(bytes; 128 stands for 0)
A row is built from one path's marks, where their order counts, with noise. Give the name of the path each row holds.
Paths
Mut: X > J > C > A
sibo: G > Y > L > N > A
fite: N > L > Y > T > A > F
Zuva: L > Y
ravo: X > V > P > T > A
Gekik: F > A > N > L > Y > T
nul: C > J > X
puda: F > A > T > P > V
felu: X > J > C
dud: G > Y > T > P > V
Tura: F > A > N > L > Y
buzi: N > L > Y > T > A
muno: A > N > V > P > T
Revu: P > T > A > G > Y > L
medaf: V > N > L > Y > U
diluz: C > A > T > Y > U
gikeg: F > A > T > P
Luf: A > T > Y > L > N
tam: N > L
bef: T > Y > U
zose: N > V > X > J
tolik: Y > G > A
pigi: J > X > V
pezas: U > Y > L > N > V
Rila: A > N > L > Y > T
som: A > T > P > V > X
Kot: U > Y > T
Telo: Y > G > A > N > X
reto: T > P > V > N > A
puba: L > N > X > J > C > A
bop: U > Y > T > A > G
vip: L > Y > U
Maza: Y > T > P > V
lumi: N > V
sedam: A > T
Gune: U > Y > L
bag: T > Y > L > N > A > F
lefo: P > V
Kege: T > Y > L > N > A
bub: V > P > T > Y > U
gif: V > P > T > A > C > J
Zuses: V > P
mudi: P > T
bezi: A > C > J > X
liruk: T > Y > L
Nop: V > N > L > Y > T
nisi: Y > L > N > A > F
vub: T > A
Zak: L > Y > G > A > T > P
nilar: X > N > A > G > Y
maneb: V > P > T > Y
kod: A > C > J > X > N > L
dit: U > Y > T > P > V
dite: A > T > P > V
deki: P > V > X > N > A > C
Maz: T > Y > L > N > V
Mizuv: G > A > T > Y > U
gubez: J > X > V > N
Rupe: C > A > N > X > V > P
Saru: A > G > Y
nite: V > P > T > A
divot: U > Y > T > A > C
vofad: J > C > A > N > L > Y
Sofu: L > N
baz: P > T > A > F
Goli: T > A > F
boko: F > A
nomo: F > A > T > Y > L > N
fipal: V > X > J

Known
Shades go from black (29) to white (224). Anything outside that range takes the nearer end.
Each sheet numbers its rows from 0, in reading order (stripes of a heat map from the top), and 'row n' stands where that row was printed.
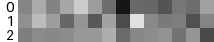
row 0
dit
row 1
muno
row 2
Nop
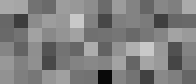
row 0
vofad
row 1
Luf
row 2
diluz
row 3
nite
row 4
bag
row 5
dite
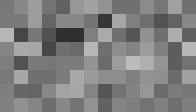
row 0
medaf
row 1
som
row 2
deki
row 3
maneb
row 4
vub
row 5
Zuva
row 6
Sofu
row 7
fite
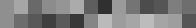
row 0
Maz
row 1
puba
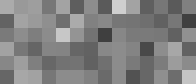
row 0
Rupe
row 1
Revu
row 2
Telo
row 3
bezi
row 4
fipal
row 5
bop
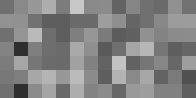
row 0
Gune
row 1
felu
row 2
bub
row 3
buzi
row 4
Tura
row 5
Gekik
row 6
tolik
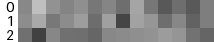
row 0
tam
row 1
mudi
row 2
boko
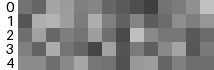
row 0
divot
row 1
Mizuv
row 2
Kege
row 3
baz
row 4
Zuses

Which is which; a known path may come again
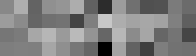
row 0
Maz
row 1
Mut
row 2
Gekik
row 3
puda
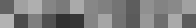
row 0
bef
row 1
deki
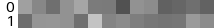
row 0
lumi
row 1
vip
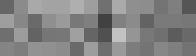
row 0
Rila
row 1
lefo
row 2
Kege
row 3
sedam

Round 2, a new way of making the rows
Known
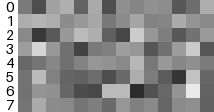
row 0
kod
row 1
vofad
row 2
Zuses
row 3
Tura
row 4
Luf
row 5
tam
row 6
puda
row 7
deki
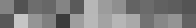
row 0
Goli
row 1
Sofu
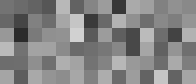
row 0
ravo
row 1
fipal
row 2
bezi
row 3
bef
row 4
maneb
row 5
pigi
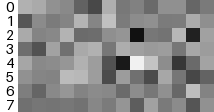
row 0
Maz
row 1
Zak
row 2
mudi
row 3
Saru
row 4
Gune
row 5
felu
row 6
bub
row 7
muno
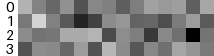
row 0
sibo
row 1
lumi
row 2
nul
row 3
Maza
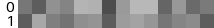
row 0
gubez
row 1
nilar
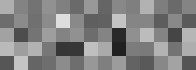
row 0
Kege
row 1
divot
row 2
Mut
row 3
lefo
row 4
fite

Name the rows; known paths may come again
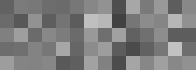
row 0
muno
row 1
dite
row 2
bag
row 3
gikeg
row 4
dud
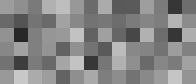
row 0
felu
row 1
gif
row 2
bezi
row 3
medaf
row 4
fipal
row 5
vip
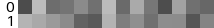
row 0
nisi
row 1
Maz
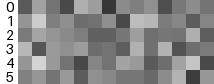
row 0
zose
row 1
pezas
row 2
diluz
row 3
liruk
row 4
Tura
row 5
Rila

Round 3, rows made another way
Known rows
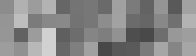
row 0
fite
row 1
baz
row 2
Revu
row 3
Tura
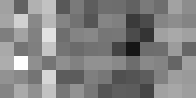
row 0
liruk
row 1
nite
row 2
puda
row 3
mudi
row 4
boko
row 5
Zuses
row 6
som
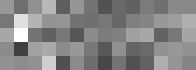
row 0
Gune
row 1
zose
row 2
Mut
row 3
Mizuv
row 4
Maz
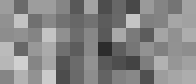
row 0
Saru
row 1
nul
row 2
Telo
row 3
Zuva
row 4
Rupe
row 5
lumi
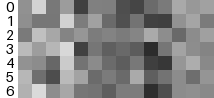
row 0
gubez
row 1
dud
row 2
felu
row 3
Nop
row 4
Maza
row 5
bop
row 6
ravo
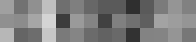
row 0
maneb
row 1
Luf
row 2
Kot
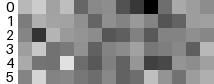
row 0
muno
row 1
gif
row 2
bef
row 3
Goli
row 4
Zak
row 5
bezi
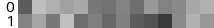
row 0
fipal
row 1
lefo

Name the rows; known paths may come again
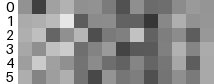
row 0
Mizuv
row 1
Gekik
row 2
tolik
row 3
Tura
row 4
bag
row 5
nilar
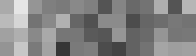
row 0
nisi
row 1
vub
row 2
Kege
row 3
gubez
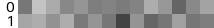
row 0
felu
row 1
sibo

